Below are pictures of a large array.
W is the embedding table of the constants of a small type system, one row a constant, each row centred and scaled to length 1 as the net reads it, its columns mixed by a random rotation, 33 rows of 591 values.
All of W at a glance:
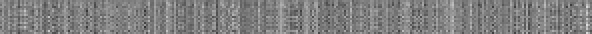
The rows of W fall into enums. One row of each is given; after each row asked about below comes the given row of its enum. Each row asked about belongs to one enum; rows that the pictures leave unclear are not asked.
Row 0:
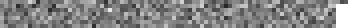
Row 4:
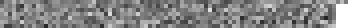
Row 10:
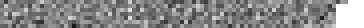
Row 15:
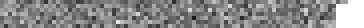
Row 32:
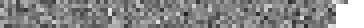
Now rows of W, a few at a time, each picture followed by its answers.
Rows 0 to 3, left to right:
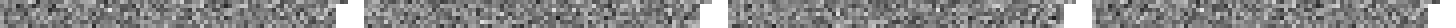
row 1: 15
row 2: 4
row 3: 0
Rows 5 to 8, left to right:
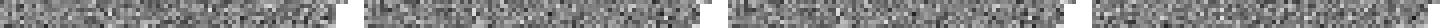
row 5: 4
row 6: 32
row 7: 32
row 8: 10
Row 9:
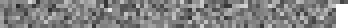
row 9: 0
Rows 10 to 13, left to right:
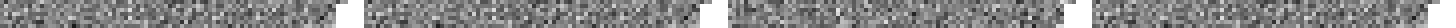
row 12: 32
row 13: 10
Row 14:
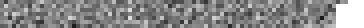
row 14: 10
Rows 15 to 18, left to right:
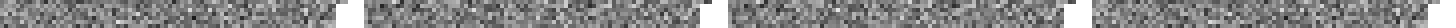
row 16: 0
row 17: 0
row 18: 15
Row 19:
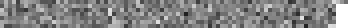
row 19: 32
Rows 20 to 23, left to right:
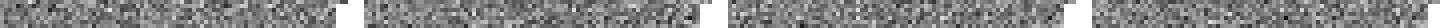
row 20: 0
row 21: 4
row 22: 10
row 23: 15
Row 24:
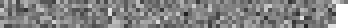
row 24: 32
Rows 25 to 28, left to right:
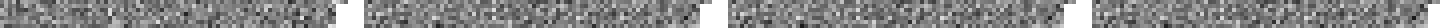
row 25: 32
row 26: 10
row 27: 10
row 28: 10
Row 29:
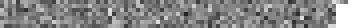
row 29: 32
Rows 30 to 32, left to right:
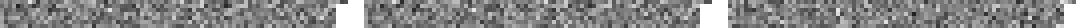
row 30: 0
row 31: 0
